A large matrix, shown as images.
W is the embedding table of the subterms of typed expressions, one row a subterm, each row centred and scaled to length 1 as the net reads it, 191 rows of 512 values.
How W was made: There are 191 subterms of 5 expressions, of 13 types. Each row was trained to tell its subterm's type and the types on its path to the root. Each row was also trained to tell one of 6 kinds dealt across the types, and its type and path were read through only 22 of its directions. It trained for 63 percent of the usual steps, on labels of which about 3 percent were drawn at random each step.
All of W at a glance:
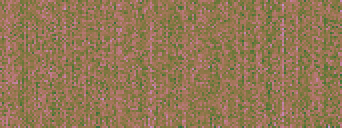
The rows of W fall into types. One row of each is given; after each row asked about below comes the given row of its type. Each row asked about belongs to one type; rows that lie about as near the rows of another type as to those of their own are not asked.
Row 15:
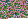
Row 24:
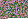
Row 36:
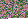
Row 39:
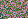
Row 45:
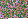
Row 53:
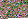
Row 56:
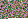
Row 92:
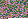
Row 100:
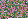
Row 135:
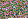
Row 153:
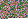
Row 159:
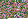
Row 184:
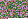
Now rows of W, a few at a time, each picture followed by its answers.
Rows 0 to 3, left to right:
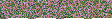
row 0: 100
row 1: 15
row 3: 159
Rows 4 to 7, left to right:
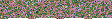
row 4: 92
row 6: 92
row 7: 24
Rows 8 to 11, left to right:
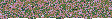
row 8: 45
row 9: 36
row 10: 135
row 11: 184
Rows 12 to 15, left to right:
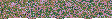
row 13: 24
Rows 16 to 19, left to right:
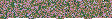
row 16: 100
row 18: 15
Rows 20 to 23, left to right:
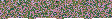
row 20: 39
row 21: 36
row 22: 92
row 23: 159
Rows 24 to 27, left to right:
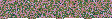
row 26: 36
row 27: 159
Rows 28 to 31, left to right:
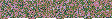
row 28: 56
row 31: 56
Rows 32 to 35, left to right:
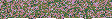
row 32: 56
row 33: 135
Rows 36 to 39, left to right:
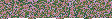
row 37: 53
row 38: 24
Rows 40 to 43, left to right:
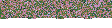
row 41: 135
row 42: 36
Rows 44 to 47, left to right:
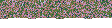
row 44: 159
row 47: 92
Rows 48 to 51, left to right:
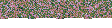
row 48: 56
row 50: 53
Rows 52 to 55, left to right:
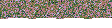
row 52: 36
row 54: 39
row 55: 135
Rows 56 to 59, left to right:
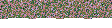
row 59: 39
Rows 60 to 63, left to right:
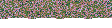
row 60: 56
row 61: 184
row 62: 100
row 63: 15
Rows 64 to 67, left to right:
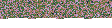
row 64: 184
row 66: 53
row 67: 135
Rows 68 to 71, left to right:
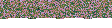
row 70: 135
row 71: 184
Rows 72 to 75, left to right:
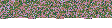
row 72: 92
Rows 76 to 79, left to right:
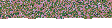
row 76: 15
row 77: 159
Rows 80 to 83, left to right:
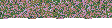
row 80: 159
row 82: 159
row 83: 135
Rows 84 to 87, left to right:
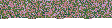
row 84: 36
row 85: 159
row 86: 39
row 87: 159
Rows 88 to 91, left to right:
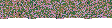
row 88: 24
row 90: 36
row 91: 92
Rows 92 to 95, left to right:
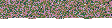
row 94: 92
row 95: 135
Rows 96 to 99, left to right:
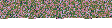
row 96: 53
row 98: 36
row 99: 100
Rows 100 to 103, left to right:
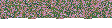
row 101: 56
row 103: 159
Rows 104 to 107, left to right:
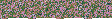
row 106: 53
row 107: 184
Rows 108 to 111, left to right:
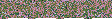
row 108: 15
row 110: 15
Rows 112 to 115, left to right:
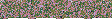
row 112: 56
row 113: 56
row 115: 45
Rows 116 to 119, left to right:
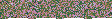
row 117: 153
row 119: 36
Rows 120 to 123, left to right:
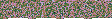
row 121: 24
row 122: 24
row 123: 56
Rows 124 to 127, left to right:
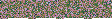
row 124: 92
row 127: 24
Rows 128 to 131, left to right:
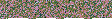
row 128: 92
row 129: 53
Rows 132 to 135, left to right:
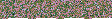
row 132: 159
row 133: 45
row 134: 15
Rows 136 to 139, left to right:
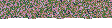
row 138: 39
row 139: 184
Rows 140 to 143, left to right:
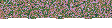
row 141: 36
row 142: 15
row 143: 24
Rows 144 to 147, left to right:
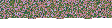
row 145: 36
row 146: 24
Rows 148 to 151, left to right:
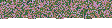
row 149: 45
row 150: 159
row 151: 36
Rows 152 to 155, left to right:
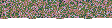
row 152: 53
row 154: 15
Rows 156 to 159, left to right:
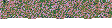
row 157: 39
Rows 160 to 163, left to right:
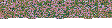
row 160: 45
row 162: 92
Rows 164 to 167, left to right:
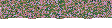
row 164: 92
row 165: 24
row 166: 92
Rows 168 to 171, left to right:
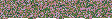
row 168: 39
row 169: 135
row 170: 184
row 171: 135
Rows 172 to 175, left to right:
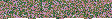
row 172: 92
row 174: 135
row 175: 159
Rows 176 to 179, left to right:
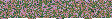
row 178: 45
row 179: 100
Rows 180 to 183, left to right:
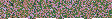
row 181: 15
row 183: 39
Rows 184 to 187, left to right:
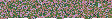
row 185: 45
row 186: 100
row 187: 100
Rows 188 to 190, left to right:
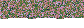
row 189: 135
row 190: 100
